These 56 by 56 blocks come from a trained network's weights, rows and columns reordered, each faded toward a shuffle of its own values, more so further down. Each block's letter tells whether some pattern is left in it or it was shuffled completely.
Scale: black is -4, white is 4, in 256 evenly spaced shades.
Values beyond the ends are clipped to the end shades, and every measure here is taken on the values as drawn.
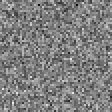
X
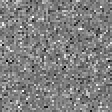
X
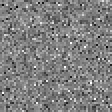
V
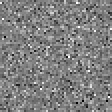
X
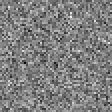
V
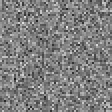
X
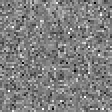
V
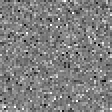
X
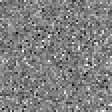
X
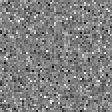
V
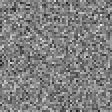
V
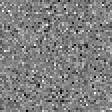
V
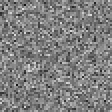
V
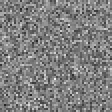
X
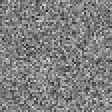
X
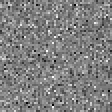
V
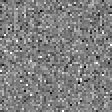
V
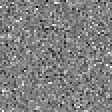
X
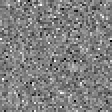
V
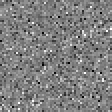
X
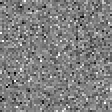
X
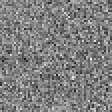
V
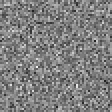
X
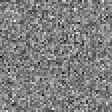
X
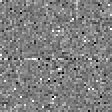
V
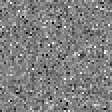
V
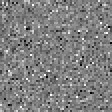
X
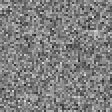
X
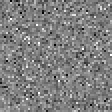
X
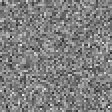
X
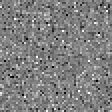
X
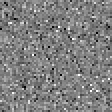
X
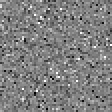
X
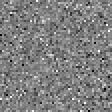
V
